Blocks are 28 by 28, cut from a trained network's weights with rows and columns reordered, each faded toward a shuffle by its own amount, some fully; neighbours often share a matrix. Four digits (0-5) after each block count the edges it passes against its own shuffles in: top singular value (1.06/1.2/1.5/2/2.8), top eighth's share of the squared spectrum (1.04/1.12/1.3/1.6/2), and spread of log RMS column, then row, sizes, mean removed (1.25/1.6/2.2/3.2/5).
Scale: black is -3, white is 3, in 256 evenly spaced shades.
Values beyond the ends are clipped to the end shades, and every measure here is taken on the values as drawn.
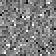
0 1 0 0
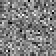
0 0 0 0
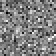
0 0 0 0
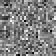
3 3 1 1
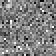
1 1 0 0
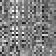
4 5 3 2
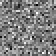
0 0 0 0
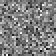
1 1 0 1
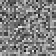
1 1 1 0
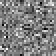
3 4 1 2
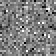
0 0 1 0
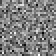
0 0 0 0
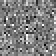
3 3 1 0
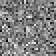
2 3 0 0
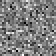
0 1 0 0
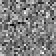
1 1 0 0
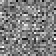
2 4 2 1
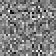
3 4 1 1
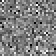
2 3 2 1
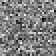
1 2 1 0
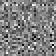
3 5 2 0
